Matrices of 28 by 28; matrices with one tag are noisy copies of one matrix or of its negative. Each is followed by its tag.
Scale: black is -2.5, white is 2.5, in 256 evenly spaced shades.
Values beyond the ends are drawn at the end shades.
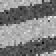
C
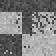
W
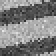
C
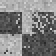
W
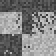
W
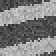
C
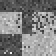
W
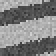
C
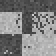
W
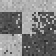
W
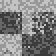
W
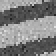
C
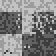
W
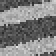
C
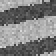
C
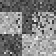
W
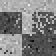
W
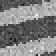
C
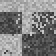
W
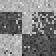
W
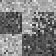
W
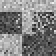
W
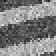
C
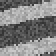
C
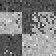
W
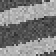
C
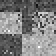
W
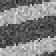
C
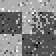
W
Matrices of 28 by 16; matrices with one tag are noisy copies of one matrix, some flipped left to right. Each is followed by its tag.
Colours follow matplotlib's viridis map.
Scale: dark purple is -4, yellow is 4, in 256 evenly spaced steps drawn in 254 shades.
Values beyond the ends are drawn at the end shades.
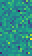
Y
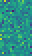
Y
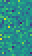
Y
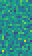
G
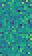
Y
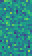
G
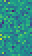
Y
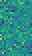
Y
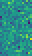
Y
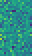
Y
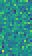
G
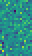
G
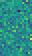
Y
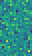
G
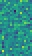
G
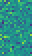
Y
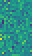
Y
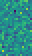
G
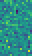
G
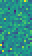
G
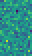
G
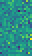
Y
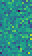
Y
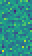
G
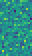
G
